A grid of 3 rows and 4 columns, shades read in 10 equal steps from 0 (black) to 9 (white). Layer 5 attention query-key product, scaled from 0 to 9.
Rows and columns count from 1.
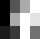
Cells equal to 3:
1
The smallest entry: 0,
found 2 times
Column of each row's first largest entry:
4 3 3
